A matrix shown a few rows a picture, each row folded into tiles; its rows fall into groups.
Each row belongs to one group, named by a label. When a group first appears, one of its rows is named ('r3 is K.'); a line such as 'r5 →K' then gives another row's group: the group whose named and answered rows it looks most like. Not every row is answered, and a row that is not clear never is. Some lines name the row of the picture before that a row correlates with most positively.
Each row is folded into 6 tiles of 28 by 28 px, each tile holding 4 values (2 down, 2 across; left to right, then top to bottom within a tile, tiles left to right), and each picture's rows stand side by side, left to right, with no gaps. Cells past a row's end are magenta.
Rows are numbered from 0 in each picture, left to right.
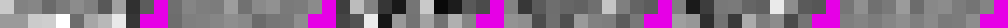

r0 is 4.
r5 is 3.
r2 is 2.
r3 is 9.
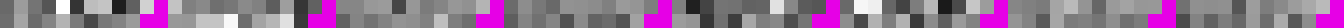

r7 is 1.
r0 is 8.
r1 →4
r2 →1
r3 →1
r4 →9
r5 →2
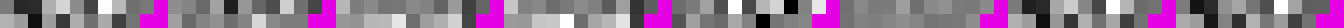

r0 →9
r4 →8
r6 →9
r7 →9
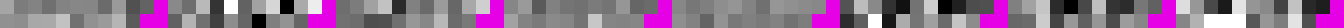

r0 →4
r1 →8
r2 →1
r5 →2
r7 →4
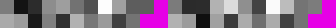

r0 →9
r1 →9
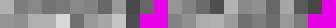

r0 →4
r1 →4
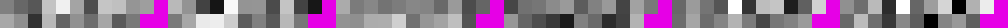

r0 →9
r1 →4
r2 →4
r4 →8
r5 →8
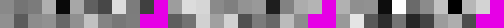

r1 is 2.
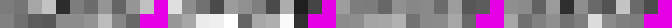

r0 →1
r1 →4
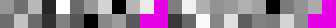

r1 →2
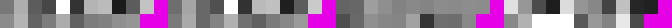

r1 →8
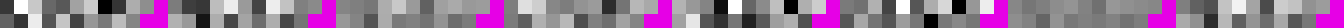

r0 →2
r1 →9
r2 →9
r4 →8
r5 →8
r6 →9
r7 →9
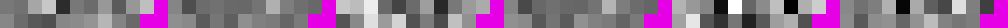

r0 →1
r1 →9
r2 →2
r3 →9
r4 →8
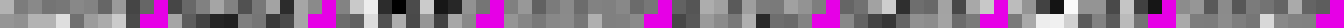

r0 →4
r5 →1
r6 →4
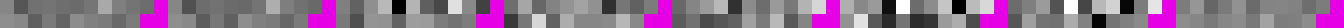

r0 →9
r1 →9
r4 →1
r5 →8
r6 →8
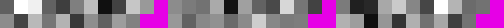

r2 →9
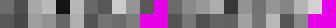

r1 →1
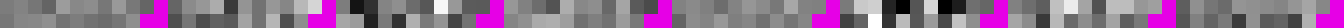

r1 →1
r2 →9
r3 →4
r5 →2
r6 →9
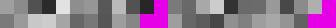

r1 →1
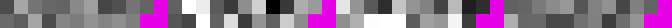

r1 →2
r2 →4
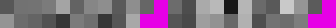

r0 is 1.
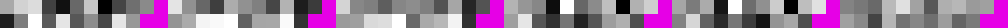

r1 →4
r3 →8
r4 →8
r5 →9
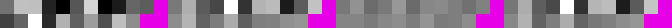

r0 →2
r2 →3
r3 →8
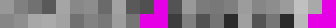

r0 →4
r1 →1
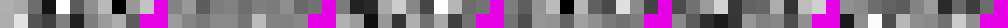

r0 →8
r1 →3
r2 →9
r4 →1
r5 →2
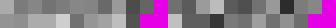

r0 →4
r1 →1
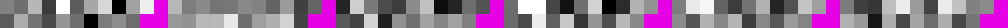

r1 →4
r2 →2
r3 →2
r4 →2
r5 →9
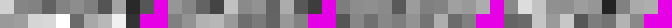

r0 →4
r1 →4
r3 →2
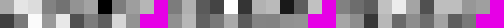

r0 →2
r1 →8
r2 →9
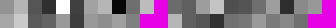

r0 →8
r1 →1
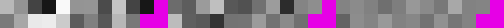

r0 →4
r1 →1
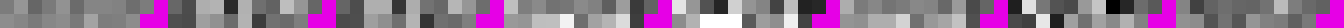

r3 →4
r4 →4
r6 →2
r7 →9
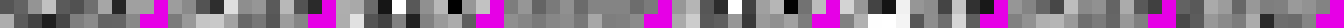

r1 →4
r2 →8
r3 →3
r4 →8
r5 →4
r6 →4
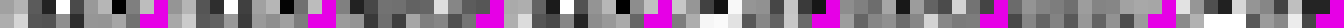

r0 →8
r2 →9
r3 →8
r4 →4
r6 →1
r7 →4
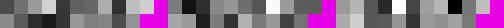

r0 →1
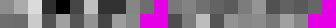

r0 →2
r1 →2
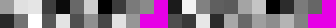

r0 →2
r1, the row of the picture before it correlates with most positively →1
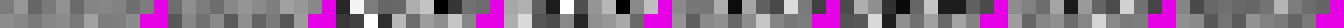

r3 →8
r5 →2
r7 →9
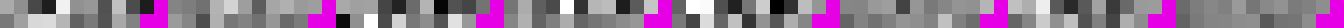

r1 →9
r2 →2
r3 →8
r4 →2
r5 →1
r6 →2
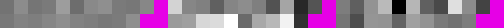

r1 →4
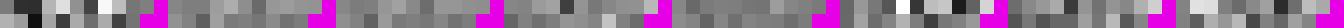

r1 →9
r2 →9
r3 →1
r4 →9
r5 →8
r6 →1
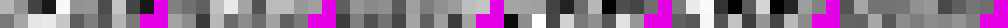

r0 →4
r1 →9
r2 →1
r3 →2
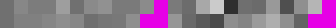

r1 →1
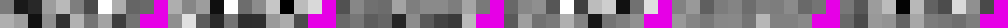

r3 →8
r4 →3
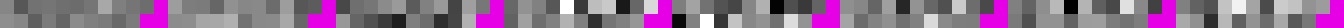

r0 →9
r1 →4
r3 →8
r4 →2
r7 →9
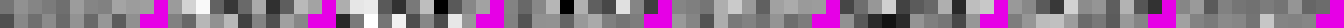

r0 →1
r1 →2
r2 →2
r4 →9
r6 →4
